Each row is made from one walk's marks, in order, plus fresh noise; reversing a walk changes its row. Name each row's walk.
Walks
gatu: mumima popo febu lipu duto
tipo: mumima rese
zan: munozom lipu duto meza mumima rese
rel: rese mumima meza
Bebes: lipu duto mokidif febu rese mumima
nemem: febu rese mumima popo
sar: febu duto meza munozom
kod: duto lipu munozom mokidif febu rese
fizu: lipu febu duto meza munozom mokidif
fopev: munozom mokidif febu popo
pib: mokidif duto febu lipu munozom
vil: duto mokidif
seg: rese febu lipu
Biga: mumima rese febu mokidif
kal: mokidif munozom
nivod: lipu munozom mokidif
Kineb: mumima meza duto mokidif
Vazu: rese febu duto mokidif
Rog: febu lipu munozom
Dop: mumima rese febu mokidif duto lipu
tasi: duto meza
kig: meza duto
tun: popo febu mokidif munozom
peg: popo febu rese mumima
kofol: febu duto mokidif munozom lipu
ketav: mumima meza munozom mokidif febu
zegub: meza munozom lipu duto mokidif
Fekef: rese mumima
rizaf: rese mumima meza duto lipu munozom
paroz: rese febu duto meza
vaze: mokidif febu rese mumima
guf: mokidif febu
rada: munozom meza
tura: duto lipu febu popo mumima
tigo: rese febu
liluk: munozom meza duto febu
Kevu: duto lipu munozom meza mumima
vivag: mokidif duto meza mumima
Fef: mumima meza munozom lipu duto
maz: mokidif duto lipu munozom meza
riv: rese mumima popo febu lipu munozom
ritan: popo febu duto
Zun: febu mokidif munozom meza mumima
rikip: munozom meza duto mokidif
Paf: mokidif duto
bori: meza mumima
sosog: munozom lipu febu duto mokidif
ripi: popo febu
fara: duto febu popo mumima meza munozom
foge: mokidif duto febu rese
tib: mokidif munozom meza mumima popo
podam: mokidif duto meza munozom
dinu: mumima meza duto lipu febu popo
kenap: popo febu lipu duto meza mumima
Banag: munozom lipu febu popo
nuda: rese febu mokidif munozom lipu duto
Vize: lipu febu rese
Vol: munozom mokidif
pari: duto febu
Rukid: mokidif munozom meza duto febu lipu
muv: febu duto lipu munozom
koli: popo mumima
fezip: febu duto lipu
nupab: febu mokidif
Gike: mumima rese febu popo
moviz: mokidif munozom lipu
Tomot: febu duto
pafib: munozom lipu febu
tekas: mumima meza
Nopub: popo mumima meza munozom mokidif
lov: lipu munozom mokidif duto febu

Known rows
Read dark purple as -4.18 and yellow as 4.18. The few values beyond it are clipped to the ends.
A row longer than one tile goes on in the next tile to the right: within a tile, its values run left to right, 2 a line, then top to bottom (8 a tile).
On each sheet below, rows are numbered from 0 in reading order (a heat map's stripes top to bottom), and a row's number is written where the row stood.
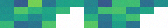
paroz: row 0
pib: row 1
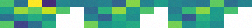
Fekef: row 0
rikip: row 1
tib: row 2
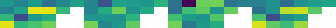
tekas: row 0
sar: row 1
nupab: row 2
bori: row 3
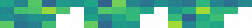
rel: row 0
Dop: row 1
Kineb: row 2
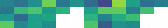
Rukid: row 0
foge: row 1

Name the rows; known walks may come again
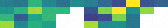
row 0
Kineb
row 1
Vol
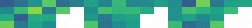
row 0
podam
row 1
rizaf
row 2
paroz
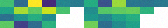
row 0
Fekef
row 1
Biga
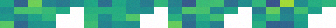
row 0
Dop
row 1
kenap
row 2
pib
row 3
seg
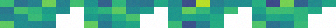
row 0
Banag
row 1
fara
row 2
Vazu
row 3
nemem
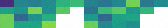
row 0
kig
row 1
Rukid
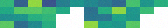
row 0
Gike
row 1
liluk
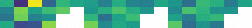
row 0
tigo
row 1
dinu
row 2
kod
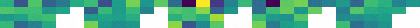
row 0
peg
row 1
Rog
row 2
pari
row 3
nupab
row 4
nuda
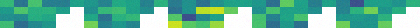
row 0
riv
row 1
Kevu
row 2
bori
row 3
Bebes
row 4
sar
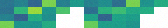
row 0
rikip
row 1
zegub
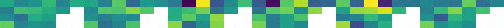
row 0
zan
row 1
rel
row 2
Tomot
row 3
guf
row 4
tipo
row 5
tib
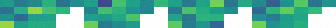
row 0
ketav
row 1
muv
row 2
lov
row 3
Zun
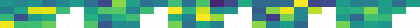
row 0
tekas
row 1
foge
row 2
koli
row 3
kal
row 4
Nopub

